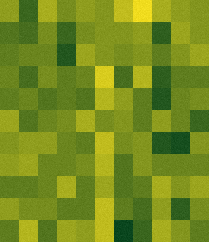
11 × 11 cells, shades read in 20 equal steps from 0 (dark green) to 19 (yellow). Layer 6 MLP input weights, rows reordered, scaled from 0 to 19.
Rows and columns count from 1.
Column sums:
97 89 95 86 100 141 88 104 86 88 98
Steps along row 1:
down up down up down up up down down down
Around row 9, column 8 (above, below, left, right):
10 5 6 13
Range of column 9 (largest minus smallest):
11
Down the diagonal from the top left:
11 5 8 7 6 9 9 10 13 3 7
